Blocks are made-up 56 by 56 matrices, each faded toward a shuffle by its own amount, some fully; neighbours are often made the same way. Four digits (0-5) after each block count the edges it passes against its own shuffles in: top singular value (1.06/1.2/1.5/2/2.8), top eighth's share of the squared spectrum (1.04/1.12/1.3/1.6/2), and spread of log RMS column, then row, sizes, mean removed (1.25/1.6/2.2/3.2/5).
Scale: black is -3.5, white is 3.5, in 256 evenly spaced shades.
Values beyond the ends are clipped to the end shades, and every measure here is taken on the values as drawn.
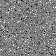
0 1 0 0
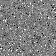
0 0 0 0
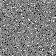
0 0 0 0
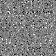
3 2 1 1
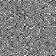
3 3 1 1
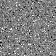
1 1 0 0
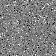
2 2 0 0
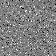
2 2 0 0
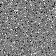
0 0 0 0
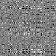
4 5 2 3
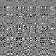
4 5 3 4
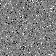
0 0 0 0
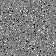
1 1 0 0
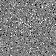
2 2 0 1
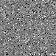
2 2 1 1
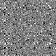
3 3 1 2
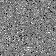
0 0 0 0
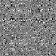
3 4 2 2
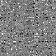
3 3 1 2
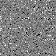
3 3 1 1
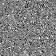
1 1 0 0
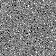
1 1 0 0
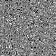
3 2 0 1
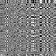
5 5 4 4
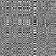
5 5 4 3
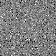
3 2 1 1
